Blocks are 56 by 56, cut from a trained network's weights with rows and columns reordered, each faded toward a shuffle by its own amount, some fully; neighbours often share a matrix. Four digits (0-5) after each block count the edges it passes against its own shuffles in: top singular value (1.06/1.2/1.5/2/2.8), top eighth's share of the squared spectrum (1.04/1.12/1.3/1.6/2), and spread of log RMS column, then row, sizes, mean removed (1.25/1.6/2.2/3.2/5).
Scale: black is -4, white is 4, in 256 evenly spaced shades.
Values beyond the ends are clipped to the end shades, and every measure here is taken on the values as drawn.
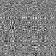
3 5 2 3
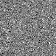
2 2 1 1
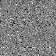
2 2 0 1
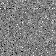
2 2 0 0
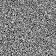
1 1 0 0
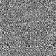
3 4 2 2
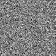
2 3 0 0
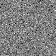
1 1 0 0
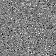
0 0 0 0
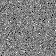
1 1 0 0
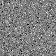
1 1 0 0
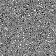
0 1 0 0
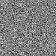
3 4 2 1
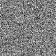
2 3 1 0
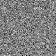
2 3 1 1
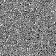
1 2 0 1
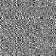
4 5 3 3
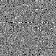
3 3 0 2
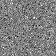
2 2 0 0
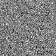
2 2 1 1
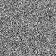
2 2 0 0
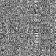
3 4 2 1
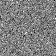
0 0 0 0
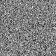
1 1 0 0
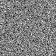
1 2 0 0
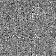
2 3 1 1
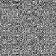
3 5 2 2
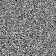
0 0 0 0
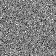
1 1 0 0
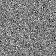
0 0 0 0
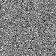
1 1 0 0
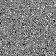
0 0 0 0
